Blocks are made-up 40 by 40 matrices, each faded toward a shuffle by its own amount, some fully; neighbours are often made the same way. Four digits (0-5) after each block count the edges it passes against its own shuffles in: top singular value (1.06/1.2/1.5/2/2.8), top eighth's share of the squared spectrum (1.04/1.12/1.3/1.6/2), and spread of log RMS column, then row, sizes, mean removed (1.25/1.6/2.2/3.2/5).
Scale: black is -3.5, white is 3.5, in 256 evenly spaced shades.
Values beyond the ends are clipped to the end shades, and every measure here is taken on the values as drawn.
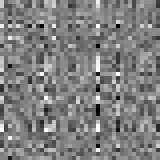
4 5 3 3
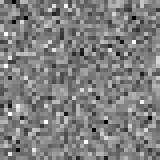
0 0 0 0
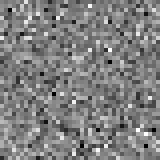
0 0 0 0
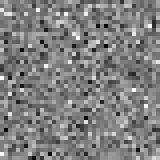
1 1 0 0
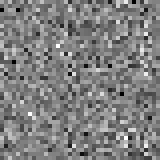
3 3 1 1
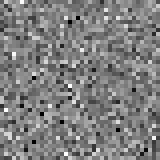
0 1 0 0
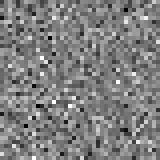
0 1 1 0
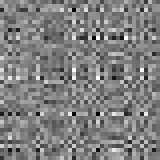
4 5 3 3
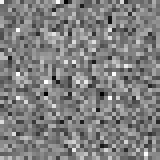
2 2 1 0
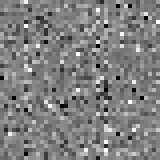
2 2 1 0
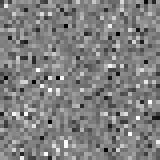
0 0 0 0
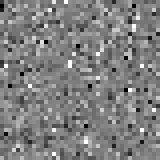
0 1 0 0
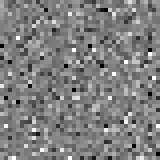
1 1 0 0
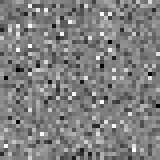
2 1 0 0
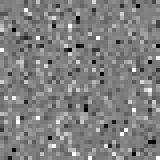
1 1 0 0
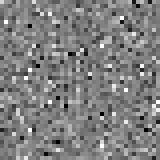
0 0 0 0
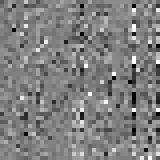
3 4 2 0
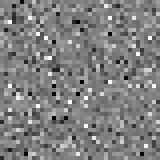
0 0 0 0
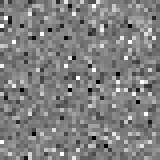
1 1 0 0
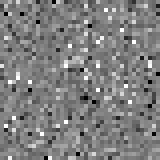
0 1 0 0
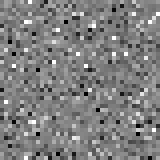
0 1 0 0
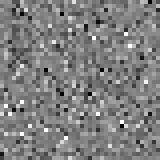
0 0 0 0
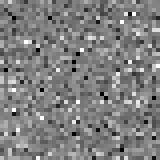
2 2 0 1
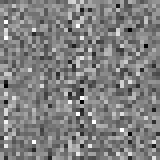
1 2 3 0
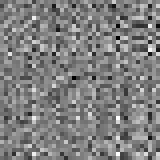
4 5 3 3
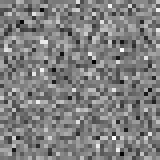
2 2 0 1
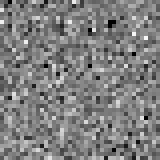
2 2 1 1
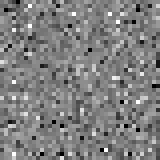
1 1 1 1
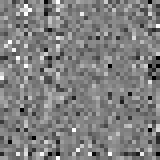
3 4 2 1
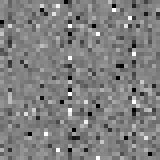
2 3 1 0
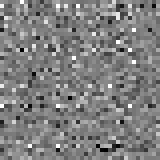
3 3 1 2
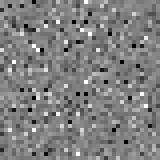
1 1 0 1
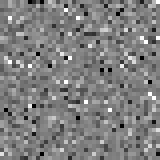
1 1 0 0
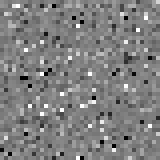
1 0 0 0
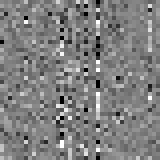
2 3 3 0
